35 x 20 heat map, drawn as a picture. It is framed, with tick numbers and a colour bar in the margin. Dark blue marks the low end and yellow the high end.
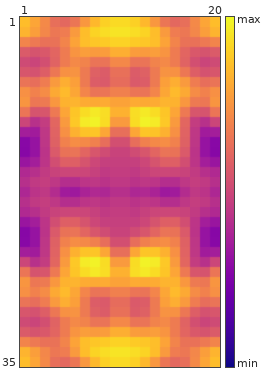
The texture is blotchy. No single row or column stands out from its neighbours. No regular stripes run through it. The centre is the calmest part. Its left and right halves mirror each other, and so do its top and bottom.
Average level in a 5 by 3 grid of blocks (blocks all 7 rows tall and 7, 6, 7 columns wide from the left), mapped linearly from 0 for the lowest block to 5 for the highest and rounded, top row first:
4 5 4 | 3 5 3 | 0 0 0 | 3 5 3 | 4 5 4
